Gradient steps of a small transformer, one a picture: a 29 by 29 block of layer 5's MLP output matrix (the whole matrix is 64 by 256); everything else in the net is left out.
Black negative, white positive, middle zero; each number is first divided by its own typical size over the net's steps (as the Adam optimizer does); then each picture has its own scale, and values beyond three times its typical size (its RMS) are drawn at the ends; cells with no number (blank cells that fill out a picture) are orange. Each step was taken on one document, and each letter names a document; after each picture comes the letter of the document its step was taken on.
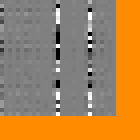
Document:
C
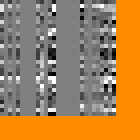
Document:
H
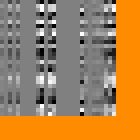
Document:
H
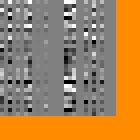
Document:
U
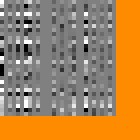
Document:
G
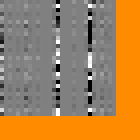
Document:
C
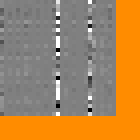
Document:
C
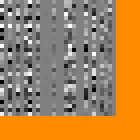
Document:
U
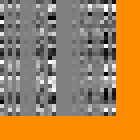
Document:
H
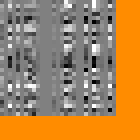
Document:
G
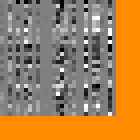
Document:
G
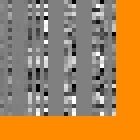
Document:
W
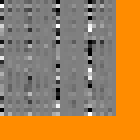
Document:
C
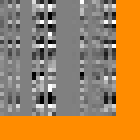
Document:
H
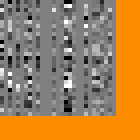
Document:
U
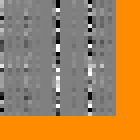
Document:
C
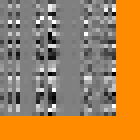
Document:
H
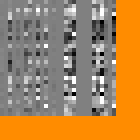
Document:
W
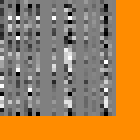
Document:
U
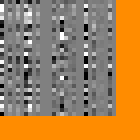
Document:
G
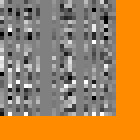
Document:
U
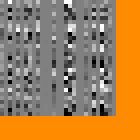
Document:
U
